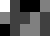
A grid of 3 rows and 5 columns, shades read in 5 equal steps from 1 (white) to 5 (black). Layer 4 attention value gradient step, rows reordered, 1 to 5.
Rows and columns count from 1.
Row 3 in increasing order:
3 3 4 4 5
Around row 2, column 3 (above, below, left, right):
5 3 4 3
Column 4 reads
5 3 3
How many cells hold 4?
6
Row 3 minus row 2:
2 0 -1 0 0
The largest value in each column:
5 4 5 5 4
